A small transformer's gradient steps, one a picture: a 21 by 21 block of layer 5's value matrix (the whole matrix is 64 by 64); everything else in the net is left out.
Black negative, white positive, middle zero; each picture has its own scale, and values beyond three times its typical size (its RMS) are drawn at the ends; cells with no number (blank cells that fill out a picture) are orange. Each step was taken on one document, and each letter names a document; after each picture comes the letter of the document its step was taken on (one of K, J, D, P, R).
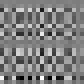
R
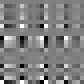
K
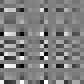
K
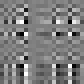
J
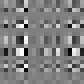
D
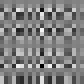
R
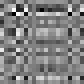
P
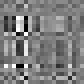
J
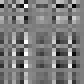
J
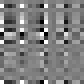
K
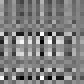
R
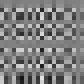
R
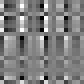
K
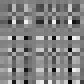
P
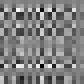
R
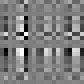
D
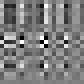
K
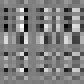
D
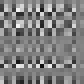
R
